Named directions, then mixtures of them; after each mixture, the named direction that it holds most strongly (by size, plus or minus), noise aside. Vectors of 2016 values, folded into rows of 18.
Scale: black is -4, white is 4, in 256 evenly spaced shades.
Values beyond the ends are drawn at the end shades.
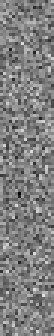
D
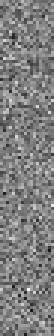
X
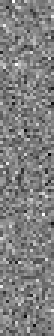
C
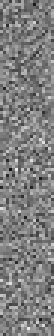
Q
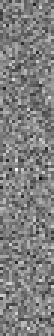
Q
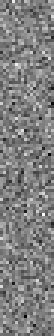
C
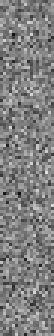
X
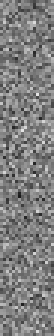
D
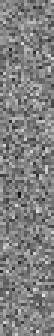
D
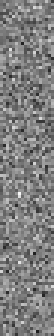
D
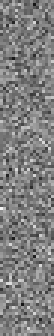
Q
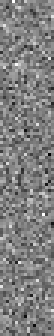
C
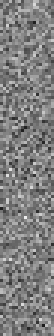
Q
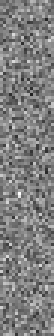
D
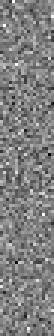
C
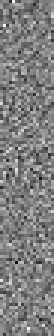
Q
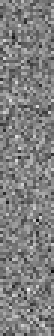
X
